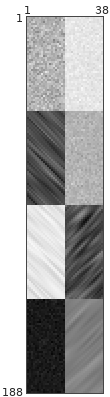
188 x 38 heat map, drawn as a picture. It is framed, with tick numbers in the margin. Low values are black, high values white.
The table splits into 4 rows of 2 panels. Panel 1,1: high, fine-grained. Panel 1,2: very high, fine-grained, faint in contrast. Panel 2,1: low, slanting down to the right. Panel 2,2: high, fine-grained, faint in contrast. Panel 3,1: very high, slanting down to the right, faint in contrast. Panel 3,2: low, slanting up to the right. Panel 4,1: very low, fine-grained, faint in contrast. Panel 4,2: middling, slanting up to the right, faint in contrast.
